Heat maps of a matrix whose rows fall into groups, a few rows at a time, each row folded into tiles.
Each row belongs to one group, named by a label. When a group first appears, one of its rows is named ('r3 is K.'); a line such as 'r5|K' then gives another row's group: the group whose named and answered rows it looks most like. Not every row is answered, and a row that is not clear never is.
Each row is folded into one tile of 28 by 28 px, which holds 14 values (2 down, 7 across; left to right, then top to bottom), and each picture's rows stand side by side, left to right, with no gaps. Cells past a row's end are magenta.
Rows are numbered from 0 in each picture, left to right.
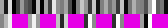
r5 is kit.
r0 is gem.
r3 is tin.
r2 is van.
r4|tin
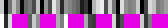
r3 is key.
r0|kit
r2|kit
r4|key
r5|key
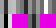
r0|kit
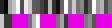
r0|key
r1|gem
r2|key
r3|key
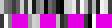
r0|tin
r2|key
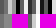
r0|van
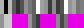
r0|gem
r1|key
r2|key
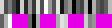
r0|gem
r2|gem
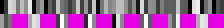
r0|key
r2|tin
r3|tin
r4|tin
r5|tin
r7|gem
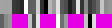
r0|van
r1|van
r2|gem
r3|kit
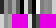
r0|van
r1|key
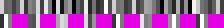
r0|tin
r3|gem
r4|tin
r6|van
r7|tin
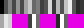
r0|van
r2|tin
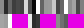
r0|van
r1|key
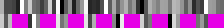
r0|gem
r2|gem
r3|gem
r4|kit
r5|key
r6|tin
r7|key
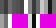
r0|van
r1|kit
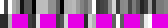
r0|kit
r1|kit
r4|tin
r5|van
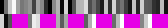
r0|key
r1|van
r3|gem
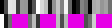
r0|key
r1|key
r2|van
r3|kit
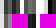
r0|gem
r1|kit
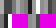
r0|kit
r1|key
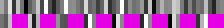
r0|kit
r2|key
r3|tin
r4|tin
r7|van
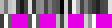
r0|tin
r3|van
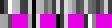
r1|kit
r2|kit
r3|tin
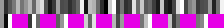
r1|tin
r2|van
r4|gem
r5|gem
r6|key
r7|van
